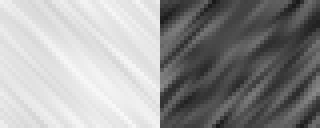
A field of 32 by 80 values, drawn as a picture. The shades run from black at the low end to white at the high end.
It is made of 1 by 2 panels. Panel 1,1: very high, slanting down to the right, faint in contrast. Panel 1,2: low, slanting up to the right.
